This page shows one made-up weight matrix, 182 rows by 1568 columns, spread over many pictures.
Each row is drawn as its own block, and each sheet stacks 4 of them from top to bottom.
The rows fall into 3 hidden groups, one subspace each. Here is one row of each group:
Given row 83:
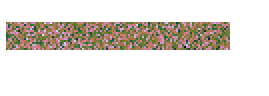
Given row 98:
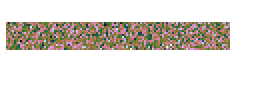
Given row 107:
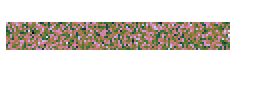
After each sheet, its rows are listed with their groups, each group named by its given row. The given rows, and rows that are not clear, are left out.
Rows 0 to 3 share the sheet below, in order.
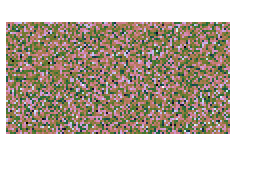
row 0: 83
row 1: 98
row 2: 107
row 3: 83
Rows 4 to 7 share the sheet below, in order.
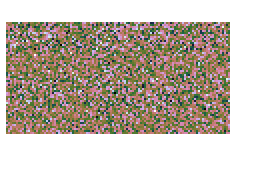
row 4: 98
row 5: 83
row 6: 98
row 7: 107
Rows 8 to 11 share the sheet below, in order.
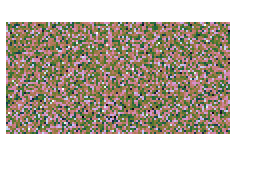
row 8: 107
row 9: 107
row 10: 83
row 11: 83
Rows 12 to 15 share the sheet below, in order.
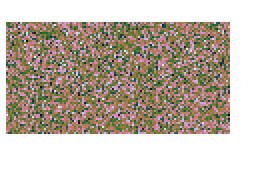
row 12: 98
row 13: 83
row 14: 107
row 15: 107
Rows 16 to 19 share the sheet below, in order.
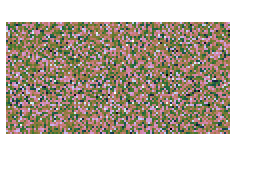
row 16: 107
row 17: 98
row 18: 98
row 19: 98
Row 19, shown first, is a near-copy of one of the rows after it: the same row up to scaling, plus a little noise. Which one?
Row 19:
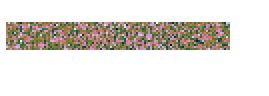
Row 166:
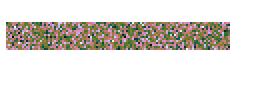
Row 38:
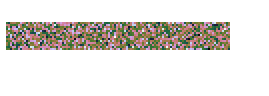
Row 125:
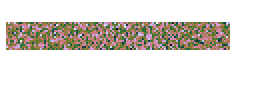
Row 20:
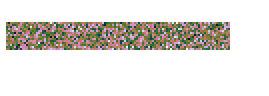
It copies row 125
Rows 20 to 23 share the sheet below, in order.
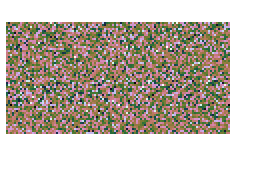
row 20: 98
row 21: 98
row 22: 98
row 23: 107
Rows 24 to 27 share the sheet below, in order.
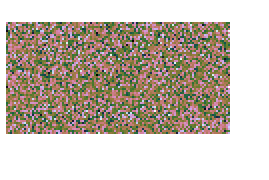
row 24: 107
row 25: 98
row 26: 107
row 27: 107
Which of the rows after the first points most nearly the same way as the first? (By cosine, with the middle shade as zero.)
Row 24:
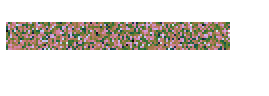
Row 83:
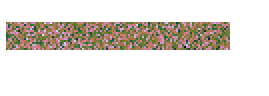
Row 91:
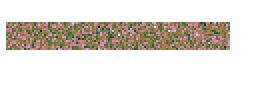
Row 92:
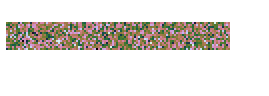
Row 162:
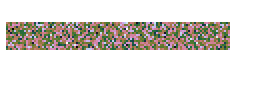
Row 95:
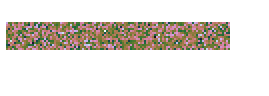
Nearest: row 162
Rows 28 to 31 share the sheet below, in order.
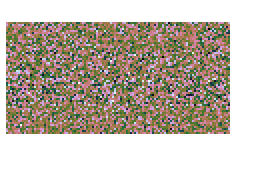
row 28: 83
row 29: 98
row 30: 98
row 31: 98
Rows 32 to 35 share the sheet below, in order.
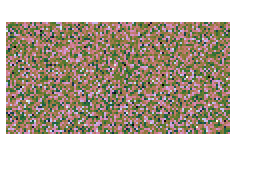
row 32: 107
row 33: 98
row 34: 98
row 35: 107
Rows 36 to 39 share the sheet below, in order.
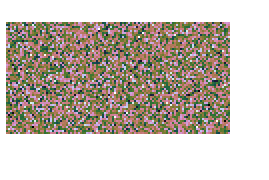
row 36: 98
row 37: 98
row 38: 98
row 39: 107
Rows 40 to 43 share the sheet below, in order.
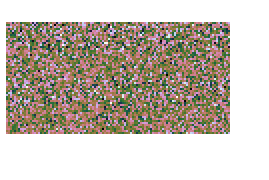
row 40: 98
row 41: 98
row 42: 98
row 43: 98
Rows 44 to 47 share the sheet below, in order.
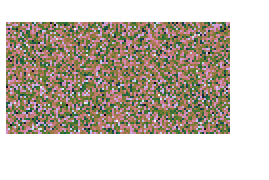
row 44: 98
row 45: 107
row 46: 107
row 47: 83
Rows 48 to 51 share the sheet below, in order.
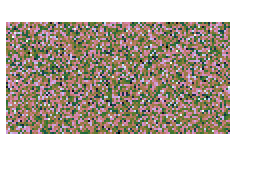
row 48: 98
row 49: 98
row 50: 107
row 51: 98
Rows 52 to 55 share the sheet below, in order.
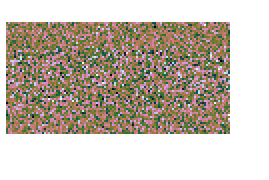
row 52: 107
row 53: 98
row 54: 83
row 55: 107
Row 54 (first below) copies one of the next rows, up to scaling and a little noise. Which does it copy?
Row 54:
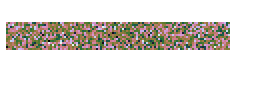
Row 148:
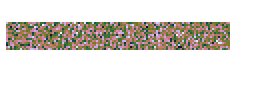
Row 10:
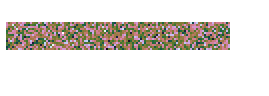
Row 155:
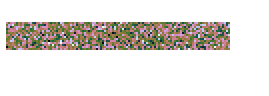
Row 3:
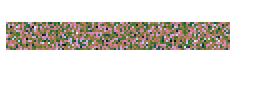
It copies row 155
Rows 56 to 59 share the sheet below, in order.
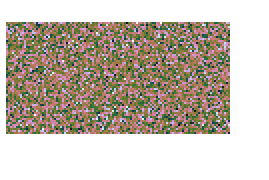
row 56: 107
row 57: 83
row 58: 83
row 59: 98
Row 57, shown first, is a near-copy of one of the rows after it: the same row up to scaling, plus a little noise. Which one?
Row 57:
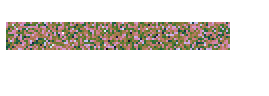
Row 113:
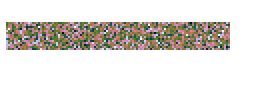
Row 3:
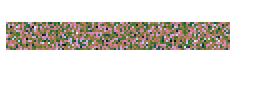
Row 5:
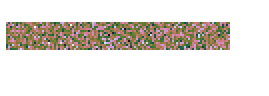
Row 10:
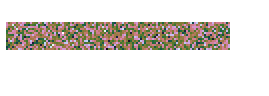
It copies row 10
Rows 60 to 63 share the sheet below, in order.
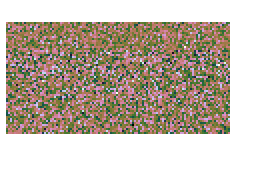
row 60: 83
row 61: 98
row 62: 83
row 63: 107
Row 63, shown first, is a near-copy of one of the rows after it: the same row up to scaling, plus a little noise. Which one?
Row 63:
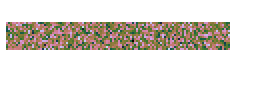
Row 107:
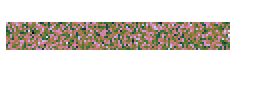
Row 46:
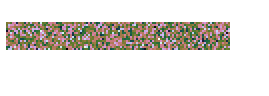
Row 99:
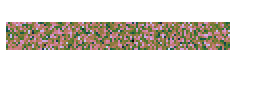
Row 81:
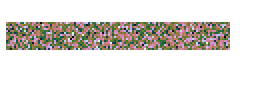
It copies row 99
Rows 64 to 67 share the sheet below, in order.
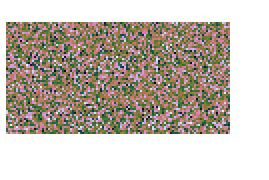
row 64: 98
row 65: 83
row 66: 107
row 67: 98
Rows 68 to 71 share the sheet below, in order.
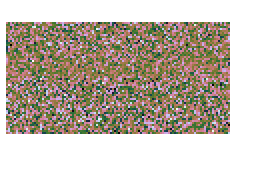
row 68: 83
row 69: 107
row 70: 83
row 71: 98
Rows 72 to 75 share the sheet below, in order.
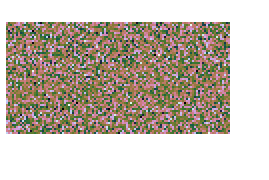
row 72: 107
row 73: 107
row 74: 83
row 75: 98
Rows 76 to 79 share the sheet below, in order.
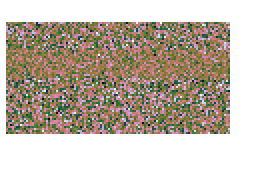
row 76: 107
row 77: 107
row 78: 83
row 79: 98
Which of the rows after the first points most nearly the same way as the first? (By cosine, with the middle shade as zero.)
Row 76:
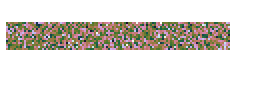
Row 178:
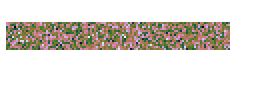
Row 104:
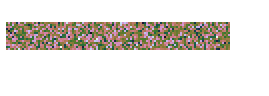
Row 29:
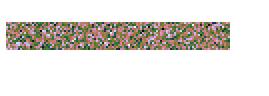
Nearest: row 29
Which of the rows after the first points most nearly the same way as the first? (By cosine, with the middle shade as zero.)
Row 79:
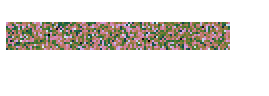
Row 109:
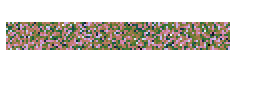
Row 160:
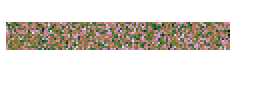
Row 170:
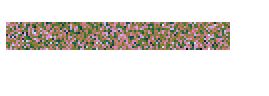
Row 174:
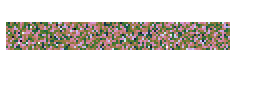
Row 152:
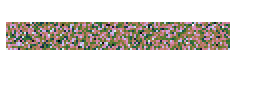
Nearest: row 170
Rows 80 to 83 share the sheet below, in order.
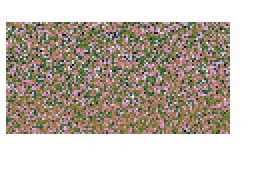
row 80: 83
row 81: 107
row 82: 107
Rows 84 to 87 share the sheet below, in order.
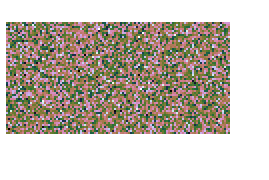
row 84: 98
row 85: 98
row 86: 98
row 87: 83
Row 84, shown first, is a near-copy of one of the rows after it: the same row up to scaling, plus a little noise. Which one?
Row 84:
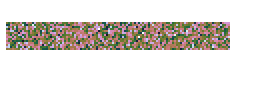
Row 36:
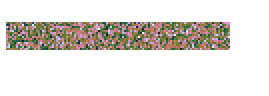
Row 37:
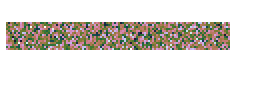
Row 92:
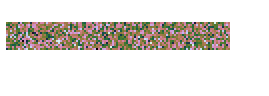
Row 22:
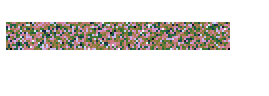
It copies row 36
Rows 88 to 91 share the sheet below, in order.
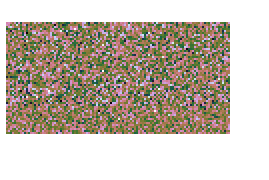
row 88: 98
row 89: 98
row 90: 98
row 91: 107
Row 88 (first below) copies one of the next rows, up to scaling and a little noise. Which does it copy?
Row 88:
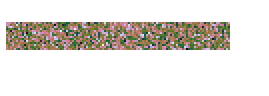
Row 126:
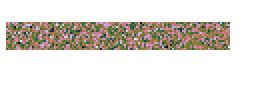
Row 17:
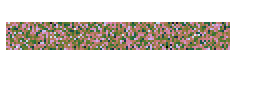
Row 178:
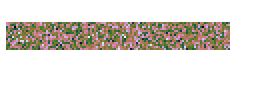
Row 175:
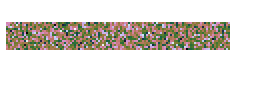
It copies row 175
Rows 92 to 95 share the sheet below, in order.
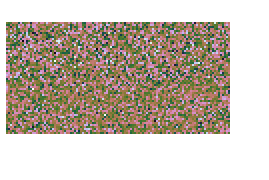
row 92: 98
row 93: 98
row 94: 107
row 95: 83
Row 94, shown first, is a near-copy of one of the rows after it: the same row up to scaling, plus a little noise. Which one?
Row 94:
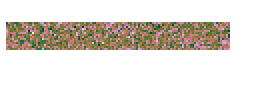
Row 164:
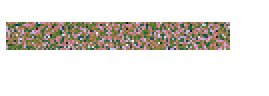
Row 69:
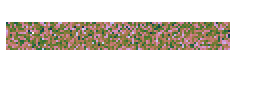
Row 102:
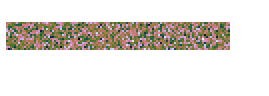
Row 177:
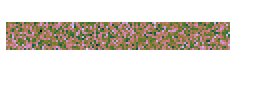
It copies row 69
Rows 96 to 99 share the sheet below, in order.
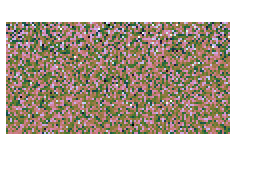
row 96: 98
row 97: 98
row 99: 107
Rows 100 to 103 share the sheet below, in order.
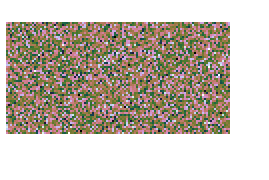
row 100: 98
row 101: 83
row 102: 107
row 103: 83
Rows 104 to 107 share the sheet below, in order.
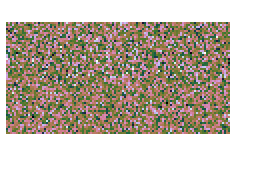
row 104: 107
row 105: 107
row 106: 98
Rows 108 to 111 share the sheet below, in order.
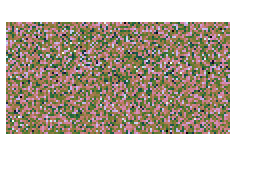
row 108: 83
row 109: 98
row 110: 98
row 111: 98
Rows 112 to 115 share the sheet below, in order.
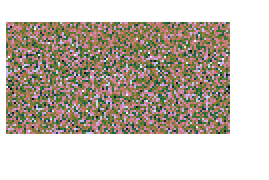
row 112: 83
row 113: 83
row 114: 107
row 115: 107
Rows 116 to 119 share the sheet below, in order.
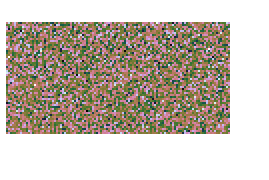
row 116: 98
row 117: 83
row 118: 83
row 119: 83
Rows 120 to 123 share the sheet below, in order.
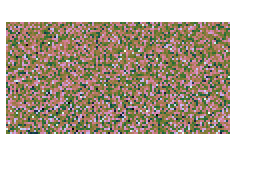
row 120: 98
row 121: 83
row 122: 107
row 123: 83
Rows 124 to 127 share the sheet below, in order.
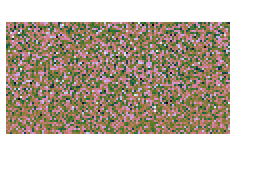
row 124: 98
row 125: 98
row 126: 98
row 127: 107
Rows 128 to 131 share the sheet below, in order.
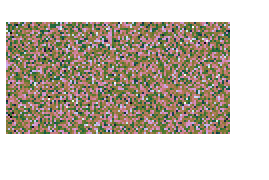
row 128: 107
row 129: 83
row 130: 83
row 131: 107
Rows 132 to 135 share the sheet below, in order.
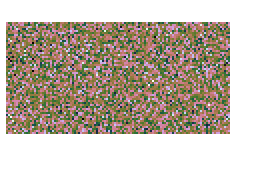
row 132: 83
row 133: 107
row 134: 98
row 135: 107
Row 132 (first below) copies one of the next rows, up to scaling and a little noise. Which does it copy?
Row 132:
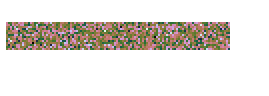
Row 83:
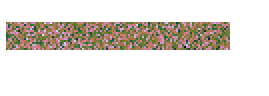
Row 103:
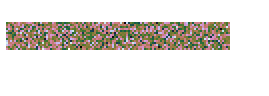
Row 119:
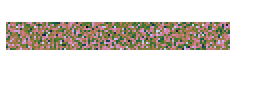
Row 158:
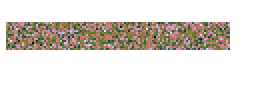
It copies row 158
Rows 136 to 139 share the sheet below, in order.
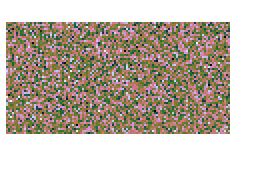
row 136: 107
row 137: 83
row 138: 83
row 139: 107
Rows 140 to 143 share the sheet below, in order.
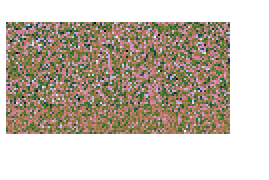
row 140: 83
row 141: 107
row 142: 98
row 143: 83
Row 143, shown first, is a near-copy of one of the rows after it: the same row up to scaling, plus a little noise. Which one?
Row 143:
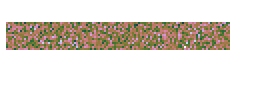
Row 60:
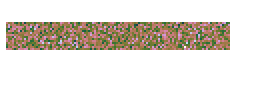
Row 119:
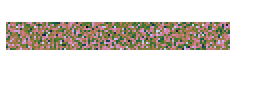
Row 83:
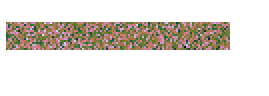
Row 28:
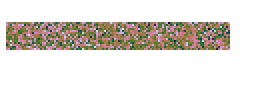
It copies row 60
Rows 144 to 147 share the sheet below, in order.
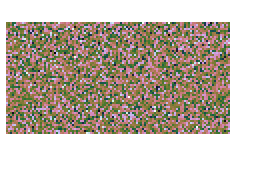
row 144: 107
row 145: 98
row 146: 83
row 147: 107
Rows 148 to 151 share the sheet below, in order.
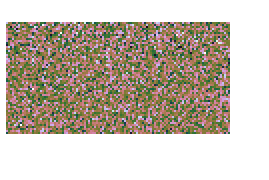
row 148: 83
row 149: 107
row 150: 107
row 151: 98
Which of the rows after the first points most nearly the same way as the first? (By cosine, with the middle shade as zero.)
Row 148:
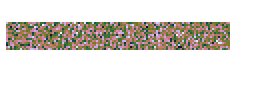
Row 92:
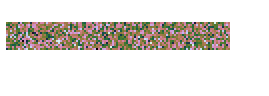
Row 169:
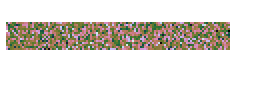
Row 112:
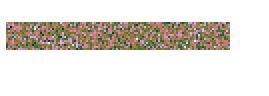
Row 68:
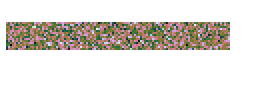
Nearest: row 112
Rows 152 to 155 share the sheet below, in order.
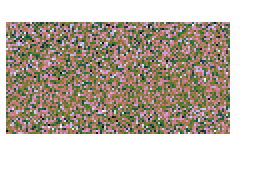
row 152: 98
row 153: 98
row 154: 107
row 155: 83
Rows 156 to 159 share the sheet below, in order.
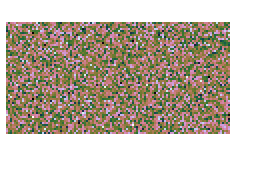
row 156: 107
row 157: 98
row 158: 83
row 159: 107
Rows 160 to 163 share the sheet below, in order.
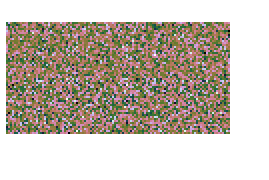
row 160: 107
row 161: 107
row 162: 107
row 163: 83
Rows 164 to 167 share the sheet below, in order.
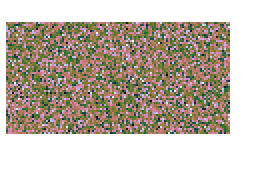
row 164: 107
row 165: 98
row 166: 98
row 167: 107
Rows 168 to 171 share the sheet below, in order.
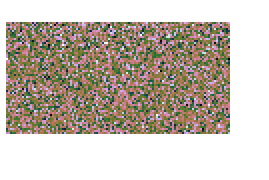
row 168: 98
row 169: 107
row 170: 98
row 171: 83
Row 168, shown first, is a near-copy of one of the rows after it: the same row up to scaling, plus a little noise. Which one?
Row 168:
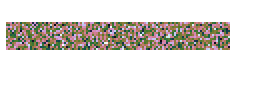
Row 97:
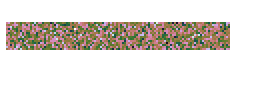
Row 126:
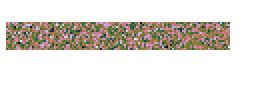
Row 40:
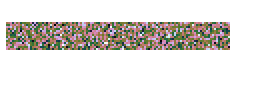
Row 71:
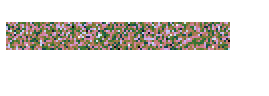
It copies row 40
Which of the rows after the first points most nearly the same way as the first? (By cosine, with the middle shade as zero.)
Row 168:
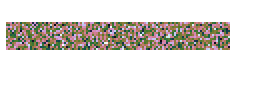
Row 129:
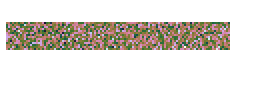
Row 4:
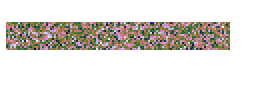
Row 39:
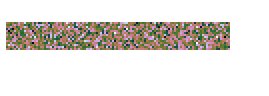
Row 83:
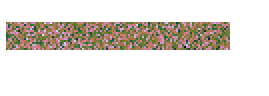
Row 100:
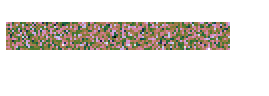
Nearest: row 100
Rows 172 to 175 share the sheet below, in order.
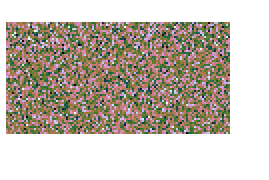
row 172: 98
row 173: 98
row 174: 98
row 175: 98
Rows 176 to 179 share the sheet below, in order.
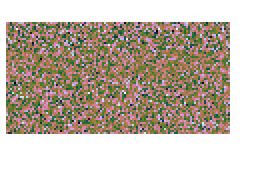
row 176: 83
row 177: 107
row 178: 98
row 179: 107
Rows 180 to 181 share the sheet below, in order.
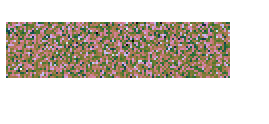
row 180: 107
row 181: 98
